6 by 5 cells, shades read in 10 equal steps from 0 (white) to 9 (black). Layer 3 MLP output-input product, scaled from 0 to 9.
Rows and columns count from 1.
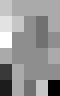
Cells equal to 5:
3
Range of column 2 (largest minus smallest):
2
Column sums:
21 19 24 23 26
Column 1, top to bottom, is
2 1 0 3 7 8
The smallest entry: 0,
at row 3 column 1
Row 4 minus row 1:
1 1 1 1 0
